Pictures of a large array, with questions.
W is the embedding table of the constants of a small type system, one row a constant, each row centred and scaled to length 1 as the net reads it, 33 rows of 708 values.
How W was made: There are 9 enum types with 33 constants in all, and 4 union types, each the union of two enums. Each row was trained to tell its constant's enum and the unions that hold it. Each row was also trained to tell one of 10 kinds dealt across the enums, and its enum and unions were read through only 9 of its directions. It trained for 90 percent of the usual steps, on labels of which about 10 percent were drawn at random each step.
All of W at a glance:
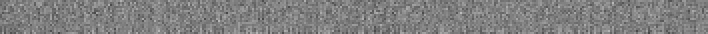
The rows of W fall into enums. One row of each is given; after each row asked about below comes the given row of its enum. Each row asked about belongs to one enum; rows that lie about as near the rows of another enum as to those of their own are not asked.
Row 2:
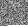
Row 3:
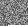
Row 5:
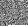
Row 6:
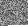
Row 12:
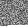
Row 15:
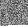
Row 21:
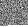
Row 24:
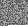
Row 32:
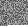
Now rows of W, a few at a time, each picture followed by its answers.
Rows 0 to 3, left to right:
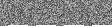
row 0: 12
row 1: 3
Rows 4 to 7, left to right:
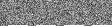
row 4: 3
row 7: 6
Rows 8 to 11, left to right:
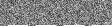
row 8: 21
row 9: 12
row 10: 15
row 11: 21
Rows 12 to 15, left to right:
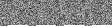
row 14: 32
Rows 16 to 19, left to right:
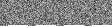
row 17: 32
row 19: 15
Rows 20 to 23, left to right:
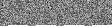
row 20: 24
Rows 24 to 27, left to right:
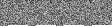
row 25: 6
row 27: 3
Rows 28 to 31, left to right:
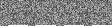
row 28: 2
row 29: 32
